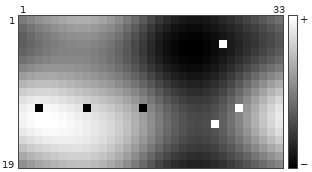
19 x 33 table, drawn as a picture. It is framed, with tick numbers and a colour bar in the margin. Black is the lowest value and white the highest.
Roughest part: middle left. Ninth with the highest average: bottom left. Stripes: none. Lone odd cells: 6, 3 higher and 3 lower than their neighbours.
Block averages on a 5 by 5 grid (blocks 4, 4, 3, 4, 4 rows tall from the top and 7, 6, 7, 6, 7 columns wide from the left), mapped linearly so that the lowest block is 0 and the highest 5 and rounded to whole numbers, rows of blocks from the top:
33101 / 33101 / 44213 / 54324 / 44212
